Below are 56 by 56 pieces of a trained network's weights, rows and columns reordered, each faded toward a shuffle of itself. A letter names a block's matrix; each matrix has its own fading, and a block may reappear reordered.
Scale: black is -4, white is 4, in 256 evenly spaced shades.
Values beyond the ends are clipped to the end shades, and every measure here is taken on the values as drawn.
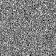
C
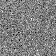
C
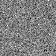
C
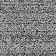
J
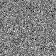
C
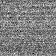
J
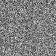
C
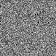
C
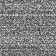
J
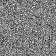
C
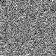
C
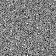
C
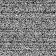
J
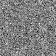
C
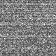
J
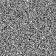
C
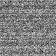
J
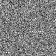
C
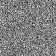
C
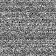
J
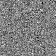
C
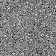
C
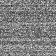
J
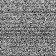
J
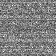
J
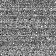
J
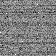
J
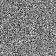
C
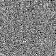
C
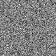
C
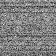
J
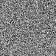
C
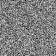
C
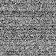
J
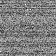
J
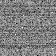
J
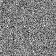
C
